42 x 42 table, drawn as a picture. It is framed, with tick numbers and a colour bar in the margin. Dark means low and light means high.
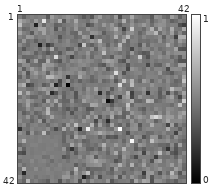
Calmest part: bottom left. Grain: fine. Odd patch: calmer, in the bottom left. Slope: none.
